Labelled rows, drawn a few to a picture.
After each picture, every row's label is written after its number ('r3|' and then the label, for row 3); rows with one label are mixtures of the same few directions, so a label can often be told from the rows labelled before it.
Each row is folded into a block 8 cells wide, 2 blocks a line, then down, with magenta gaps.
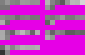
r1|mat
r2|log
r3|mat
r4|mat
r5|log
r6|mat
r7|mat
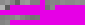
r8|mat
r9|mat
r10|log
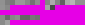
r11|log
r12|mat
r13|mat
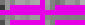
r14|mat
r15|log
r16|mat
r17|mat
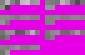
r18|mat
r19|log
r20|mat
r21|log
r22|log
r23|log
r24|mat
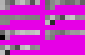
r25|log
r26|log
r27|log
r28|mat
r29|mat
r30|log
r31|mat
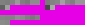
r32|mat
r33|mat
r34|log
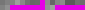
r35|log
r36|mat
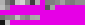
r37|log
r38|mat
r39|mat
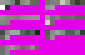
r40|mat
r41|log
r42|log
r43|mat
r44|log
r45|log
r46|log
